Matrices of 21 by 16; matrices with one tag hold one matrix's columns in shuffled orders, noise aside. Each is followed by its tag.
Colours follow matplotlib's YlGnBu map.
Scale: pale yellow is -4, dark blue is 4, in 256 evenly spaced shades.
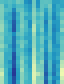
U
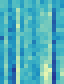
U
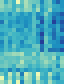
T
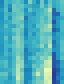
U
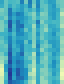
U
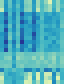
T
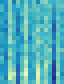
U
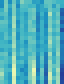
U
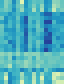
T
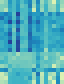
T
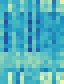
T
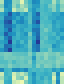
T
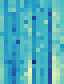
U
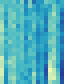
U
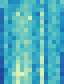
U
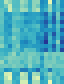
T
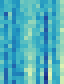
U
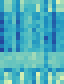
T
